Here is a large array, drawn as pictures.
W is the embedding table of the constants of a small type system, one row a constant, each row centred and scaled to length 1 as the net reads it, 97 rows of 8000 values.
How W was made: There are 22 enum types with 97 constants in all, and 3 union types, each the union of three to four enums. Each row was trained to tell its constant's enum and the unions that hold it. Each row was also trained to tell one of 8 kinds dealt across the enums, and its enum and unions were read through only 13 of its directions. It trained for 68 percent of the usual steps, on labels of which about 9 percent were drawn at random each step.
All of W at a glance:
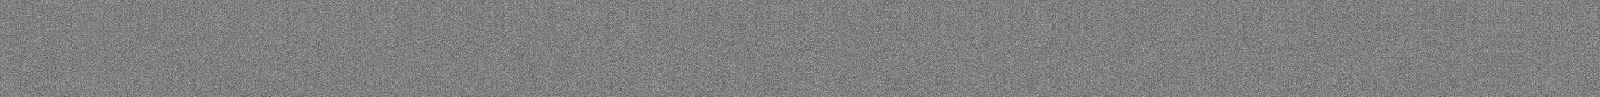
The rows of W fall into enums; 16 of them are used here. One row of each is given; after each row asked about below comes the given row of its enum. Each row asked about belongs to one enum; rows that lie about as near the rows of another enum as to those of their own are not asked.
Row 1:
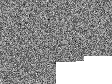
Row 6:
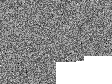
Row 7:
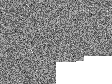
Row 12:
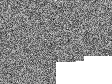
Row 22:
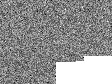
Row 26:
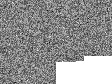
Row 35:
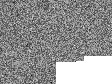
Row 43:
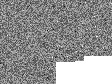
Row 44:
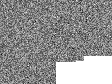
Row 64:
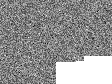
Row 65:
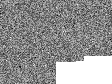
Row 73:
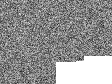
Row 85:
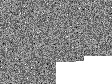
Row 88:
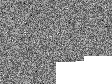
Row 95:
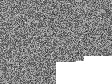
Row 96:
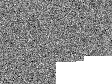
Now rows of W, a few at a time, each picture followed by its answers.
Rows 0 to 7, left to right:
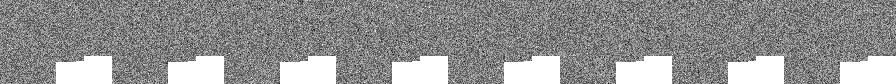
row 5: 65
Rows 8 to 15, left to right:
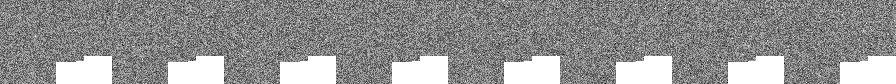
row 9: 95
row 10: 85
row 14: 73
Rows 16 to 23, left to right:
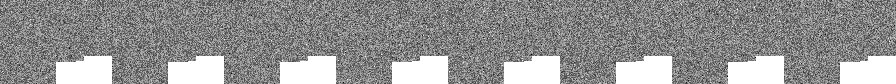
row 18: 44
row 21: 1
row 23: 26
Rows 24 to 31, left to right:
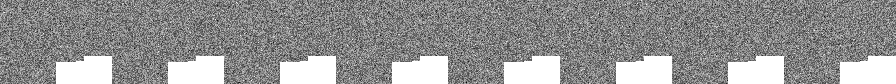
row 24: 26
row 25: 85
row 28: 6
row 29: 26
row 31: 7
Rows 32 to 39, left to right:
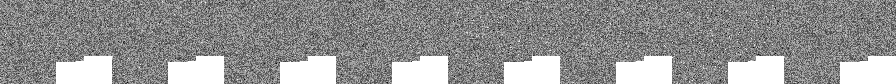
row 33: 26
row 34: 88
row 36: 6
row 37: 35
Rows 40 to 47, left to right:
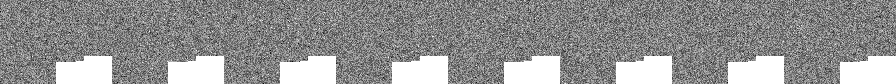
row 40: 85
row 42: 44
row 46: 95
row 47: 88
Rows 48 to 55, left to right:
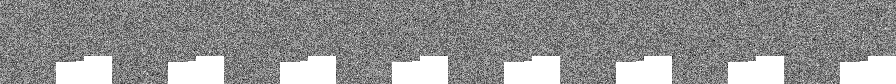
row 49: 96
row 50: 73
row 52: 7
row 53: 44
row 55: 6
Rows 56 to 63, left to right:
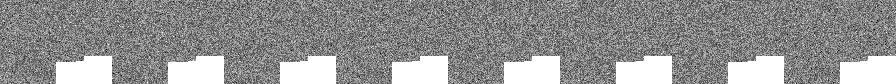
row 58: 65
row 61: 85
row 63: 96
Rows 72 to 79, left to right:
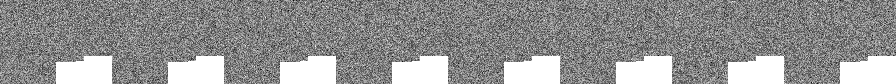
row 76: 12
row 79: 44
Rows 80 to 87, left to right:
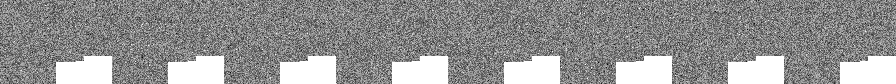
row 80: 88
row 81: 64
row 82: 1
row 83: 1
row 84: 88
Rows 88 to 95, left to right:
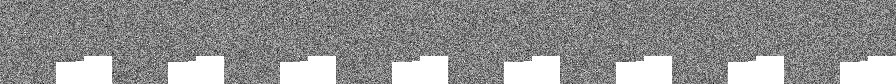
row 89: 6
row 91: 7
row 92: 64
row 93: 22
